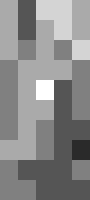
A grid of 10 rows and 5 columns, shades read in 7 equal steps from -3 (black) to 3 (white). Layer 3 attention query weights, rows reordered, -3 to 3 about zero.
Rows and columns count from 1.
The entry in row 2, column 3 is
1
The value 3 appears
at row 5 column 3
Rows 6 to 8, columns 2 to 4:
1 1 -1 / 1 0 -1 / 1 0 -1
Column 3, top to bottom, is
2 1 1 1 3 1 0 0 -1 -1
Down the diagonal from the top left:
1 -1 1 1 0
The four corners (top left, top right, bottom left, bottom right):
1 1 0 -1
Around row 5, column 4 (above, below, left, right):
1 -1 3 0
